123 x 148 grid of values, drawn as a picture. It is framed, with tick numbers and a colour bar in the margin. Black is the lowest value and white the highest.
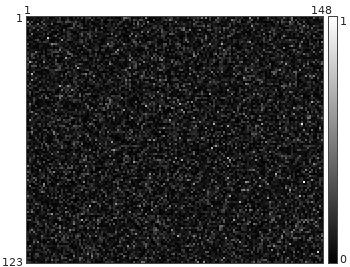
Slope: none. Odd rows or columns: none. Seam: none. Grain: fine. Histogram: skewed, a long tail of high values. Average level on the scale: 10%. Mirror symmetry: none.
